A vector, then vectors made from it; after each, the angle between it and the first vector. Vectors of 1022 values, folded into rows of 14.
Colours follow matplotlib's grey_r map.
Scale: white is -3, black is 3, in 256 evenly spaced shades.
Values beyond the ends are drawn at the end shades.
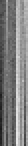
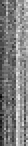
nearly parallel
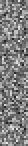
orthogonal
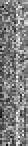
partly aligned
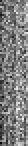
partly aligned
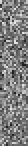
orthogonal
